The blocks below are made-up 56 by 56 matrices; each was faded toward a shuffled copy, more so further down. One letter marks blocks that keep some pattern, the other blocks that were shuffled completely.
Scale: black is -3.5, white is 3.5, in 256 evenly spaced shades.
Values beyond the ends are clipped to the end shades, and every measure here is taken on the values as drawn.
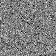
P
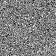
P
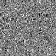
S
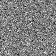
P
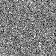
P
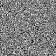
S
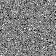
P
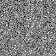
S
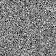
P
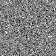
S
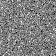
P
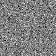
S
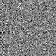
S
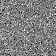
P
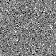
S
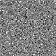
S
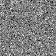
S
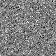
P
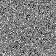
P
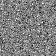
P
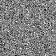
S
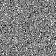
S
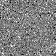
S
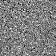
S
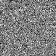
S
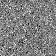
P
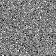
S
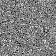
P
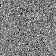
S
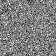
S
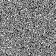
P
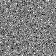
P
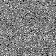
S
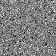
P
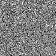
S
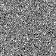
S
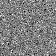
P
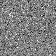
P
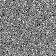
P
